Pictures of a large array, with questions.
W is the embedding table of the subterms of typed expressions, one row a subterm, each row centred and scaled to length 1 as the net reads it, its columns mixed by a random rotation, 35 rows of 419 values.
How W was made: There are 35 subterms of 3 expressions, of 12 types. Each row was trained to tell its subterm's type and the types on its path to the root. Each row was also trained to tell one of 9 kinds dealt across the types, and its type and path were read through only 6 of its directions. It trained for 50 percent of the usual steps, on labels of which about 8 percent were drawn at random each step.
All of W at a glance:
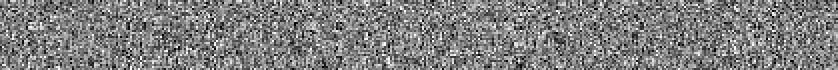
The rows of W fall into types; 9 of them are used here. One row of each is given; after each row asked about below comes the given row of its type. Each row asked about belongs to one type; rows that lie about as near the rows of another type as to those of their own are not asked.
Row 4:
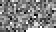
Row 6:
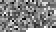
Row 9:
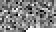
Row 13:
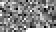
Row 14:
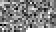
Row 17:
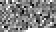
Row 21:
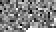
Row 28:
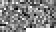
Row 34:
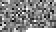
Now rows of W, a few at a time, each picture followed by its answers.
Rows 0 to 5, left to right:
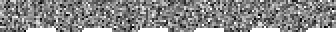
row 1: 14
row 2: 28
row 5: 9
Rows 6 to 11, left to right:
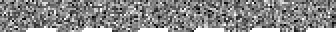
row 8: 13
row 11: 14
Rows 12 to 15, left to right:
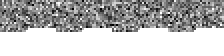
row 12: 4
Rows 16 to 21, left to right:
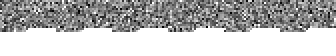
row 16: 34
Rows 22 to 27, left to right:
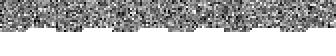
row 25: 21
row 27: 21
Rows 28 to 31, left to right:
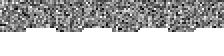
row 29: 14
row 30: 9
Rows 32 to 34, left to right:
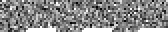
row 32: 28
